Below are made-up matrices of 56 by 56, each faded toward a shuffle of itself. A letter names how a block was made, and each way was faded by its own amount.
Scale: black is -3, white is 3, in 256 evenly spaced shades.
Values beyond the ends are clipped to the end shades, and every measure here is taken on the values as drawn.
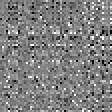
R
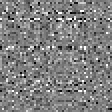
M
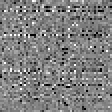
M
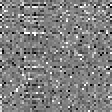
R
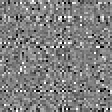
M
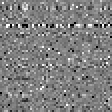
M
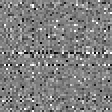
M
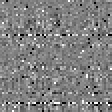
M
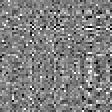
R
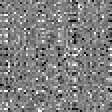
R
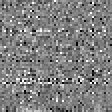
M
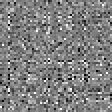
R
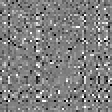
R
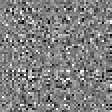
M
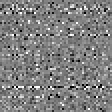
M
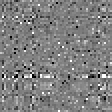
R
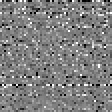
M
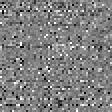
M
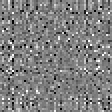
R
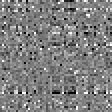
M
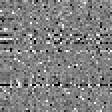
M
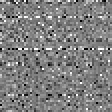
M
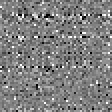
M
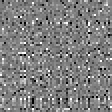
R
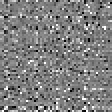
R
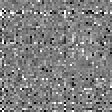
M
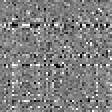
M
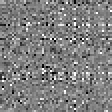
M
